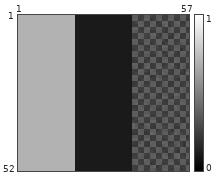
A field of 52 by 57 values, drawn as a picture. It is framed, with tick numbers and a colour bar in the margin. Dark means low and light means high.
The table splits into one row of 3 panels. Panel 1,1: high, flat. Panel 1,2: very low, flat. Panel 1,3: low, checkered.
